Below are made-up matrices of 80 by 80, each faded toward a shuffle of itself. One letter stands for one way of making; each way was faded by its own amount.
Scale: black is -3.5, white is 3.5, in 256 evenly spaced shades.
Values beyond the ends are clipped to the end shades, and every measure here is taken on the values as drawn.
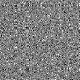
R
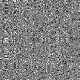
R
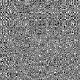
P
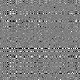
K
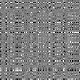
K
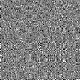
P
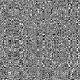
P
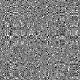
P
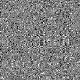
R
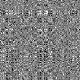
P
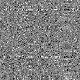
R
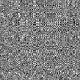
P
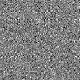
R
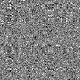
R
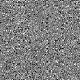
R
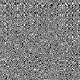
P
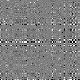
K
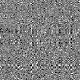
P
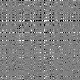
K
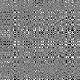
K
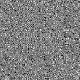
R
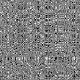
P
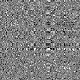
P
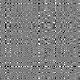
K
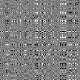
K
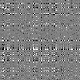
K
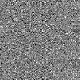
R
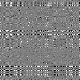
K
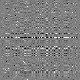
K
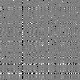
K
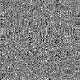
R
